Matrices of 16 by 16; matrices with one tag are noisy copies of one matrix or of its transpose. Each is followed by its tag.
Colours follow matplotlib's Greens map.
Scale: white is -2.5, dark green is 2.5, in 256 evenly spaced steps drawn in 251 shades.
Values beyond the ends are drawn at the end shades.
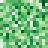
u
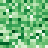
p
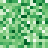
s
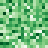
p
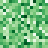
s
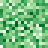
s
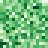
u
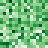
p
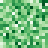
u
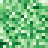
u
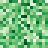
s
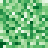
u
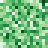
u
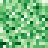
u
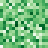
s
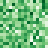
p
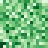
u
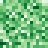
u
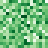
s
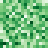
u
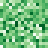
s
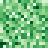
u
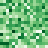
p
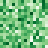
p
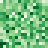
u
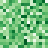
s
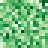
u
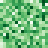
u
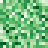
u
